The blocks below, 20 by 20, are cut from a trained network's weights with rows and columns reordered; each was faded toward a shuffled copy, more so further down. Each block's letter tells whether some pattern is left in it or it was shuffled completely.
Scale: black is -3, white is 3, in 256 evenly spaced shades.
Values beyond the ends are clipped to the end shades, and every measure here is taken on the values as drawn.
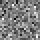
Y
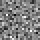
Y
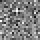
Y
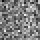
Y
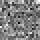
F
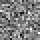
Y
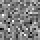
F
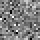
Y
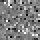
Y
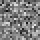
F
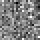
F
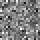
Y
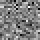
F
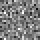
Y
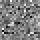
F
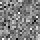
Y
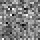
F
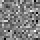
F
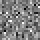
F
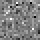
Y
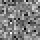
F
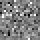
F
